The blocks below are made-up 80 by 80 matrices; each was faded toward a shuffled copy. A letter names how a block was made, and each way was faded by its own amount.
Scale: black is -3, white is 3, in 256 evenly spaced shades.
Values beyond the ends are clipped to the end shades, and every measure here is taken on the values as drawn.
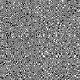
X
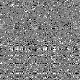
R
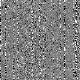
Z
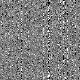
Z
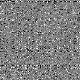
R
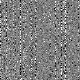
Z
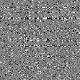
R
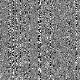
Z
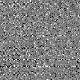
R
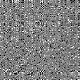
X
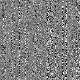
Z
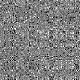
X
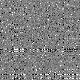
R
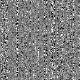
Z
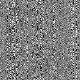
Z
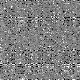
R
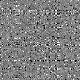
R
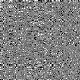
X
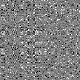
X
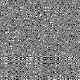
R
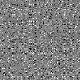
X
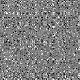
X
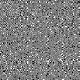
X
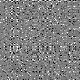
X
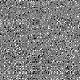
X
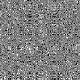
X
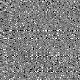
R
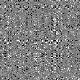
X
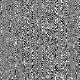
Z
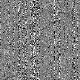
Z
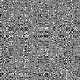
X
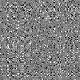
X
